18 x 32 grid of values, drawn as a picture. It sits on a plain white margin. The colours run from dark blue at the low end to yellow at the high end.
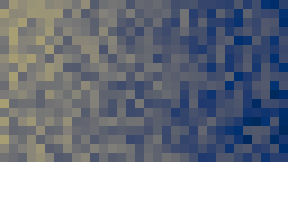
The ninth with the highest average is the top left. There is an overall slope up to the left. Fine speckle covers the field.
